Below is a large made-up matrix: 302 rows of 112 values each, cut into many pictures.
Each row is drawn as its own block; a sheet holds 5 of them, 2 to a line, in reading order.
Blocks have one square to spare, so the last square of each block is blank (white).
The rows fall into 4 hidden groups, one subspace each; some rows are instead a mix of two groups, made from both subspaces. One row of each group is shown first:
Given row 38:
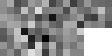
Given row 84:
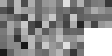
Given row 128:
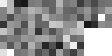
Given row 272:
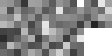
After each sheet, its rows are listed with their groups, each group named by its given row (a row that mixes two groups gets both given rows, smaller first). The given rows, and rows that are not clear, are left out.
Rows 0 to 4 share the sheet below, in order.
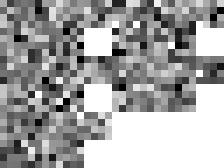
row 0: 38 and 128
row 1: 128
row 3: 38
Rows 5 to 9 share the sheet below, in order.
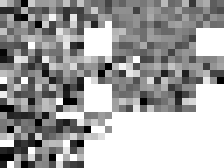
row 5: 84
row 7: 128
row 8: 84
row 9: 38
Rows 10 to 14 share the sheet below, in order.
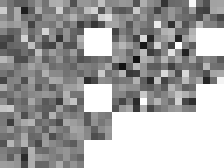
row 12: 128
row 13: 84
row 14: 84
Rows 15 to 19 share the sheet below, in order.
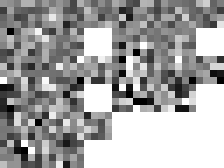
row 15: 38 and 84
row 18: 84
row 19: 38 and 84
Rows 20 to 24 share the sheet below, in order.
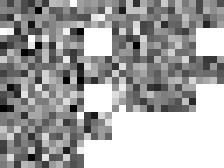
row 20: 38
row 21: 84
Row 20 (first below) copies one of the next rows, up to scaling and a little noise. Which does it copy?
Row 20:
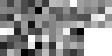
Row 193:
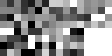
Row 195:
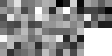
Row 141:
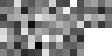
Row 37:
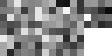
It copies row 193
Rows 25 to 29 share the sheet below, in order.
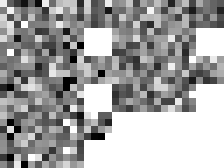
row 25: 128
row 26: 38 and 84
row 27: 38
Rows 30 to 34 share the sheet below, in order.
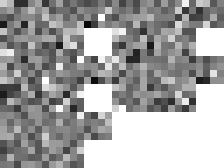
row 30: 128
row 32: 272
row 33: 128
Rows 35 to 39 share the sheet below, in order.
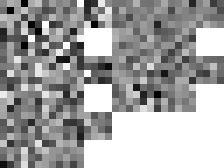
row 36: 272
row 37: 38
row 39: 84
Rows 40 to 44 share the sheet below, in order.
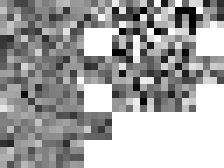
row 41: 84
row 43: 38 and 84
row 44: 38
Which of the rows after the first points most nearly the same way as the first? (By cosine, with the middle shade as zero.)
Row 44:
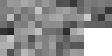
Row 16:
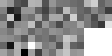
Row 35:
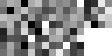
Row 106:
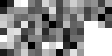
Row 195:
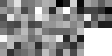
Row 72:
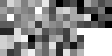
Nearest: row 72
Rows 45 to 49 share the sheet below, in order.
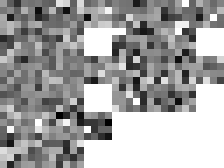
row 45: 38
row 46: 38
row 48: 84
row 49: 38
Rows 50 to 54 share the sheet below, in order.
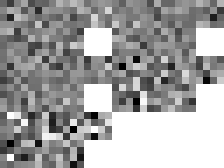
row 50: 38 and 84
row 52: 84 and 128
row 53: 84
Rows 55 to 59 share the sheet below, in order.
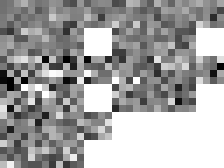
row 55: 38
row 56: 128
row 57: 38 and 128
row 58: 128
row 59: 38 and 128
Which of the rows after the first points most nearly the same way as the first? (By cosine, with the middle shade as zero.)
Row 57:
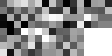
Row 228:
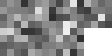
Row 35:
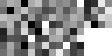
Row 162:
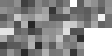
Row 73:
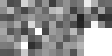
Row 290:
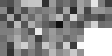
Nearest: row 290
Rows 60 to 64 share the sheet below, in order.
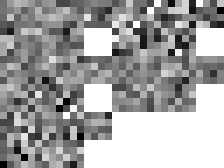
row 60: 38
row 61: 38 and 128
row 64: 84
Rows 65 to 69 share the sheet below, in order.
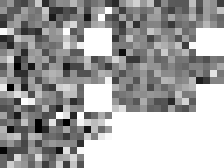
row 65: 38 and 128
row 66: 128
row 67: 84
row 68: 128
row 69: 38
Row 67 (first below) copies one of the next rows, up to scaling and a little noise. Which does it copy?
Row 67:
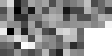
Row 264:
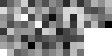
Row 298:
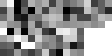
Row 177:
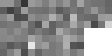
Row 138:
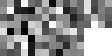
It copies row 298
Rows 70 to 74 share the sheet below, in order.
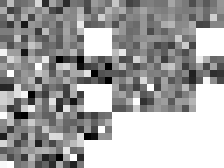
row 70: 84 and 128
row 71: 128
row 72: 38
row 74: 128
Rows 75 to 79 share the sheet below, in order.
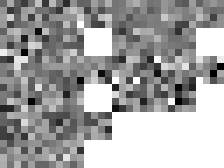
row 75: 84
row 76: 38
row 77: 84 and 128
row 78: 128
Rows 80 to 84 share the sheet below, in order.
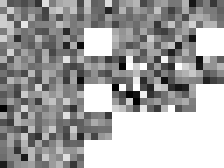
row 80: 128
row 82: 84
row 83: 84
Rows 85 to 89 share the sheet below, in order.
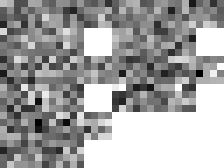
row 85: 84 and 128
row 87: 38 and 128
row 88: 38
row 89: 38
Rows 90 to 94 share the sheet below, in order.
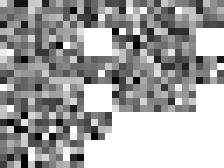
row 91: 84
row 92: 38 and 128
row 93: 128
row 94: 84
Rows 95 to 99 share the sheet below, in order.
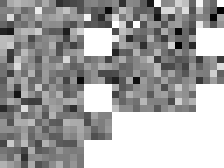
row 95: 38
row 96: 128
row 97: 84
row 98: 128
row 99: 84
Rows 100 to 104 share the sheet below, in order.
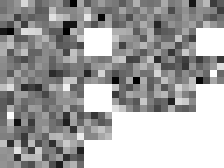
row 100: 38
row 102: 38
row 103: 128
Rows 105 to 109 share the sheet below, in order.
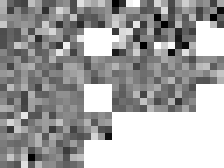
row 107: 84
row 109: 84
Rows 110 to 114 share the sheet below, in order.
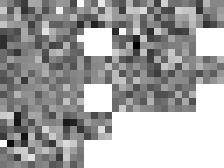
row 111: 84
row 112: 128
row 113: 38 and 128
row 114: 84 and 128
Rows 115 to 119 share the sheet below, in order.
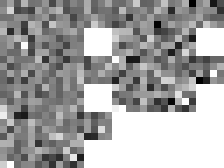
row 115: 84
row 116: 272
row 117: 84 and 128
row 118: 128
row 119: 128
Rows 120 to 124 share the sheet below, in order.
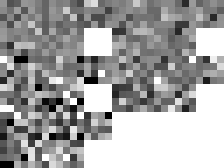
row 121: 38
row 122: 128
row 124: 84 and 128
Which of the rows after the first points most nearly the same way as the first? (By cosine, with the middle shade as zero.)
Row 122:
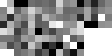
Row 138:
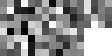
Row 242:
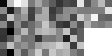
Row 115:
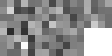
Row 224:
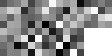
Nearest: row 224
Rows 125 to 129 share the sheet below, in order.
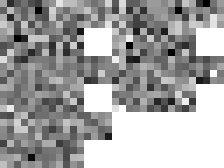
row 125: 38 and 128
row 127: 128
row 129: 84
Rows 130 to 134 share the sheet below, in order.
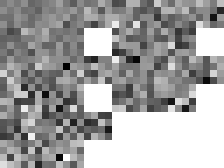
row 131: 128
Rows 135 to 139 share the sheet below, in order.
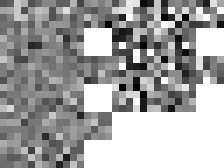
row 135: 38 and 84
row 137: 128
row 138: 84
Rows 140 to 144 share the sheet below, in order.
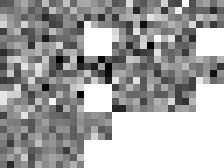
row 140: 38 and 128
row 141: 38
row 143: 128
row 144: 84 and 128
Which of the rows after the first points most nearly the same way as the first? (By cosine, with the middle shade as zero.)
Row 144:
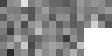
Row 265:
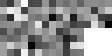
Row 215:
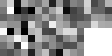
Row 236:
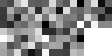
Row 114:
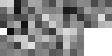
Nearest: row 265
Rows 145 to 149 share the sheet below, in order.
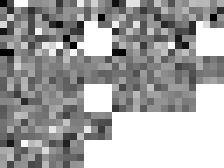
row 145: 128
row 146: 128
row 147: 84
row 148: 84
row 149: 38
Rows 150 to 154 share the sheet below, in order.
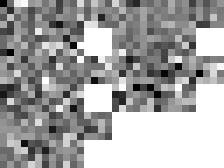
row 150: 128
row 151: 128
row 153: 38
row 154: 38
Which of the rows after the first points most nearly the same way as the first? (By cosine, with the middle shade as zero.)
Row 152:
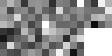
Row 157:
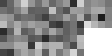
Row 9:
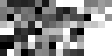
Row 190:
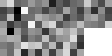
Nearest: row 9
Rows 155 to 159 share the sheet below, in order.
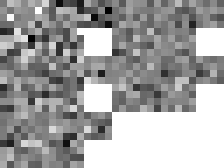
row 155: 38
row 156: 84
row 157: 38 and 128
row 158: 38
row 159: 38
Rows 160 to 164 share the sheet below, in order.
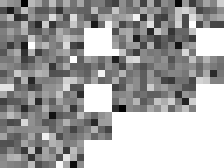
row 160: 84
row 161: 84
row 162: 38
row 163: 128
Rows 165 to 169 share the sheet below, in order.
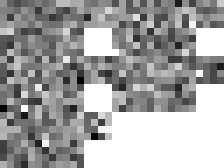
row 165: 38
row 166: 84
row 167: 84
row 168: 38
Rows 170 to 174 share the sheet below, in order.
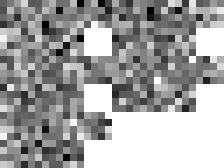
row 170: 272
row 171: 38
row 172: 84
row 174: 84 and 128
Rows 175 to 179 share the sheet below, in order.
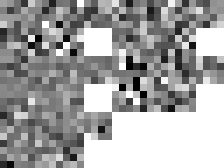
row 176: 38 and 128
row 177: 84
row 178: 84
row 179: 128
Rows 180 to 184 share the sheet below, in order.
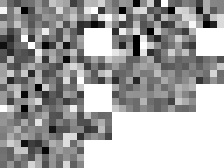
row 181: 84
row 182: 84
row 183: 128
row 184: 38
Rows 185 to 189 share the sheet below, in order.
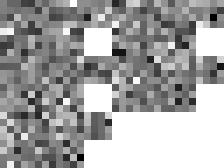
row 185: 38
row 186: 128
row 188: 128
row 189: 128
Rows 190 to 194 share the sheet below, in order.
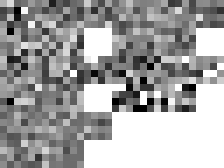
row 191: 38
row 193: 38
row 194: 38
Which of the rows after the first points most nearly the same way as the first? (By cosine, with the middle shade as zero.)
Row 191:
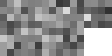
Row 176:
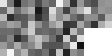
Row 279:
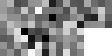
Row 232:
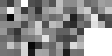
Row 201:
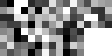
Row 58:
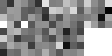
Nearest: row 201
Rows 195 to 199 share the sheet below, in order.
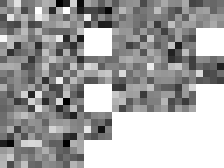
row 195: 38
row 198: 38
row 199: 38
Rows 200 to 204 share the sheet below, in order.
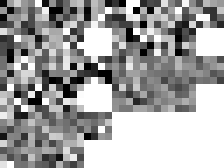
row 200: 38 and 128
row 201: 38 and 84
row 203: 84
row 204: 128
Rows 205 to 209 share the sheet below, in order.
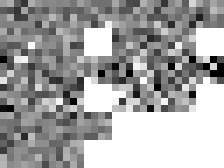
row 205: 84
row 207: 128
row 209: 38 and 128
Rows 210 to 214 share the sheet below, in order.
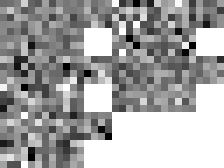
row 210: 84
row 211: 84 and 128
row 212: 38 and 84
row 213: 84 and 128
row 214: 38 and 84
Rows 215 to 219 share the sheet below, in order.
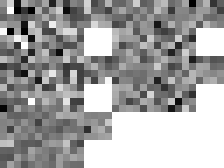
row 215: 84
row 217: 84
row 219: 38
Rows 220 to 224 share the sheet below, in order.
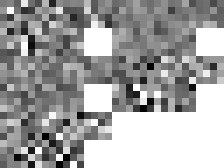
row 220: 84
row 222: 84
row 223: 38
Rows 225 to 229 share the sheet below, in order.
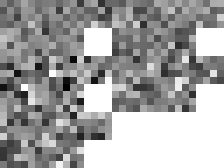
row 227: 38 and 84
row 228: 38
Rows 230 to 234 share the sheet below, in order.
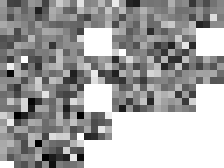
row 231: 128
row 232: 38 and 84
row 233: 38 and 128
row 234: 84 and 128
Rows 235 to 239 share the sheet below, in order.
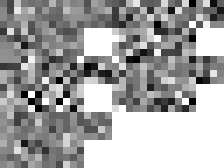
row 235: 84
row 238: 128
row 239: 38 and 84
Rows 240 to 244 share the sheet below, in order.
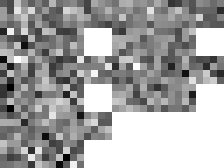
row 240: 84
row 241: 38
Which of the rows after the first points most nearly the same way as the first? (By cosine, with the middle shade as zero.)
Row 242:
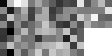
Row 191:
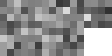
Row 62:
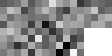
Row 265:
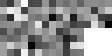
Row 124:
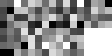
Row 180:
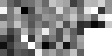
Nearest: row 124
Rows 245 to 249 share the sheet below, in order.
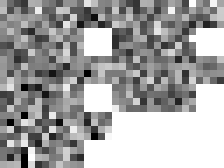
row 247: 38
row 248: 84
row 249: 84
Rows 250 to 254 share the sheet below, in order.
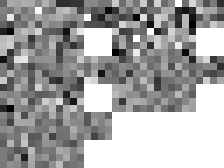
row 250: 38
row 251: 84
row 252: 128
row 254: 84
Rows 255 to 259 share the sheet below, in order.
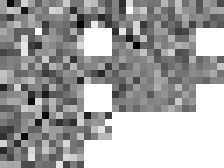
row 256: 84
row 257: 38 and 128
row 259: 38 and 128
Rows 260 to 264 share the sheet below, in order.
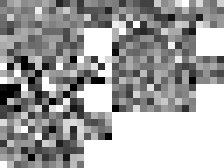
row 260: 38
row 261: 38 and 128
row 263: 84
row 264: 84
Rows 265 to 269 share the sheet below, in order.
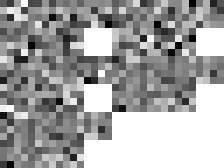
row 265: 84
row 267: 128
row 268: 128
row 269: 128
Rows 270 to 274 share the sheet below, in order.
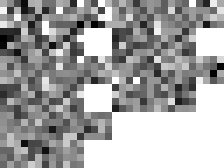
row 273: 128
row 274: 38
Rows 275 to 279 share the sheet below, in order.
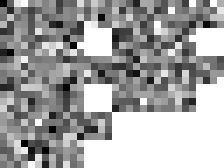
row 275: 128
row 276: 272
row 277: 38 and 84
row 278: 84
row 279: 38
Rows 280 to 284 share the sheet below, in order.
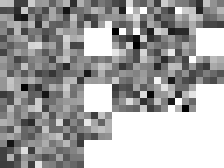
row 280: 38 and 84
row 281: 84
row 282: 38
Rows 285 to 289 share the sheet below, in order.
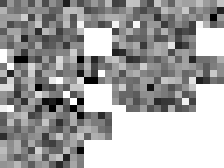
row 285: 84
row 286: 128
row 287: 128
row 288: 84 and 128
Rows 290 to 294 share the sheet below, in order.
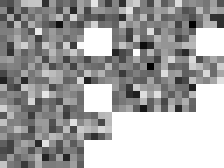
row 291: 84
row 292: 38 and 128
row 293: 38
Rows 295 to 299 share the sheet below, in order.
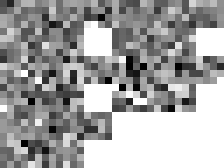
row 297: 84
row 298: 84
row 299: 38
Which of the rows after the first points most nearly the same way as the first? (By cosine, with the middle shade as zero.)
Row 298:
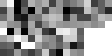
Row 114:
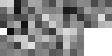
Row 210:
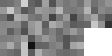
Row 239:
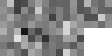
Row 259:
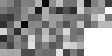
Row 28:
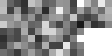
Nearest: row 114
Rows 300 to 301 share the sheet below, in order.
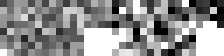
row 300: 84
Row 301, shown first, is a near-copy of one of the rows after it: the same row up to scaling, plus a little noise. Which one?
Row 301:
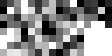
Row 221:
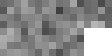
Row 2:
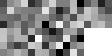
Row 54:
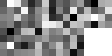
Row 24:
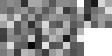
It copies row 221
